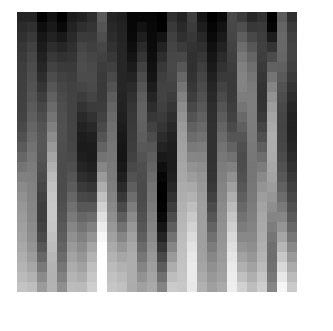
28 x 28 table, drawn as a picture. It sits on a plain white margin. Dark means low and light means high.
Ninth with the lowest average: top middle. Grain: streaks running down. Calmest part: top left. Slope: up to the bottom.
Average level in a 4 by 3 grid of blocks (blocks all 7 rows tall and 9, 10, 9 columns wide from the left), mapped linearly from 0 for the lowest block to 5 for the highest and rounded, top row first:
001 / 112 / 323 / 555
